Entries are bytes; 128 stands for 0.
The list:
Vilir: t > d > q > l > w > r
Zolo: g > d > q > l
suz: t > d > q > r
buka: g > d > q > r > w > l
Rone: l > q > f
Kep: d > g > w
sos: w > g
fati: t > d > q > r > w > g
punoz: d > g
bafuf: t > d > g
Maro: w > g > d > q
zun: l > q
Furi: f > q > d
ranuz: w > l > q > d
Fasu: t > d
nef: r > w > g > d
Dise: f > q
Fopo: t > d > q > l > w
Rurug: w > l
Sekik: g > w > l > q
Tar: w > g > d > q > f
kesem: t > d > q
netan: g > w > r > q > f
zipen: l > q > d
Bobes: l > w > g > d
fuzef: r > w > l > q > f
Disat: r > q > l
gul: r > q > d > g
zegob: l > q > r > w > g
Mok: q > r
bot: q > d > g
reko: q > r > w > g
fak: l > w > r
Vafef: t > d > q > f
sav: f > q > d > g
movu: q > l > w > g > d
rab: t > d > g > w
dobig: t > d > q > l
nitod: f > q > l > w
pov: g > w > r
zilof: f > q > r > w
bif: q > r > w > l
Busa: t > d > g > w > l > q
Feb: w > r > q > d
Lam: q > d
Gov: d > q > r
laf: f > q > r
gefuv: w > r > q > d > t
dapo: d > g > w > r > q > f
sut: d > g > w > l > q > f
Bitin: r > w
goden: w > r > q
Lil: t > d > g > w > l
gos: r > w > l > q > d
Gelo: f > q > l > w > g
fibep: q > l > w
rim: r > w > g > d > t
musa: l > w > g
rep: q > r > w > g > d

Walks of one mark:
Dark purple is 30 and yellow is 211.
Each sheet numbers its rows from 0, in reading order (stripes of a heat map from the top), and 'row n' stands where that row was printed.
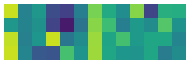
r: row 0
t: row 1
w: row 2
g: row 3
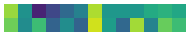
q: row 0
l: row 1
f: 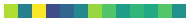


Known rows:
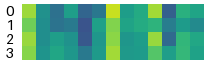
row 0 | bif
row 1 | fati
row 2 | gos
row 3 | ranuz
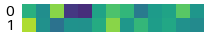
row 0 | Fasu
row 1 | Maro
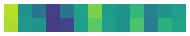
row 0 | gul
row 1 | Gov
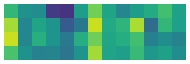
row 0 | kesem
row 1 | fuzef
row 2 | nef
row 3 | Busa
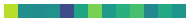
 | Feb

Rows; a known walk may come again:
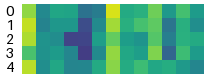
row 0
nitod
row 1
zilof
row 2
Gov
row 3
Vilir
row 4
Tar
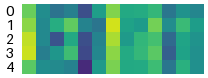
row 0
fati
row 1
Rurug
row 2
goden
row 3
Bitin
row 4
gefuv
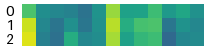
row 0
Busa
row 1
netan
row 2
pov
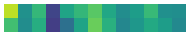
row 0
punoz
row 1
bafuf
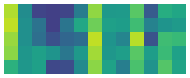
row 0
Mok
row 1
gul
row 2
Disat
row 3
ranuz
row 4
dobig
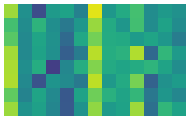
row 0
Sekik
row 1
Lil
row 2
rab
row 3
fuzef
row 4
sav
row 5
zegob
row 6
rim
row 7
gos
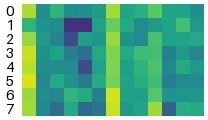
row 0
sut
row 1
kesem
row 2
Zolo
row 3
dapo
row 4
Feb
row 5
nef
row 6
musa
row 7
bif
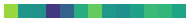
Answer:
Lam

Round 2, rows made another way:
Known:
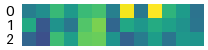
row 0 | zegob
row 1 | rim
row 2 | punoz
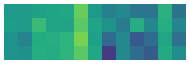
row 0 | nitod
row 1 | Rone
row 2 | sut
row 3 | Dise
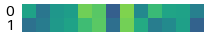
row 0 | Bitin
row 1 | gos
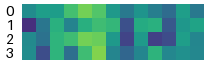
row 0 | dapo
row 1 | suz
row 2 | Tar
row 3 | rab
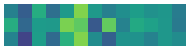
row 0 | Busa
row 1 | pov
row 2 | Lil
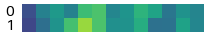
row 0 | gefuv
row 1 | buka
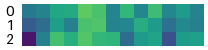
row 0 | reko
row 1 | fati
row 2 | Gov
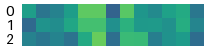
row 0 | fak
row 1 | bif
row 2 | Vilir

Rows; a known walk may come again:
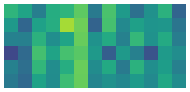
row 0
fuzef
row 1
nef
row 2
fibep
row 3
Lam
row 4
Sekik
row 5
Rurug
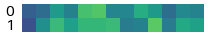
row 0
fati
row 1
Mok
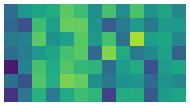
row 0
goden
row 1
punoz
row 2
zun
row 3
gos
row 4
Gov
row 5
Maro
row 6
suz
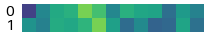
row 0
Feb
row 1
sut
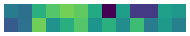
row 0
sav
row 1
zipen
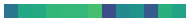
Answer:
laf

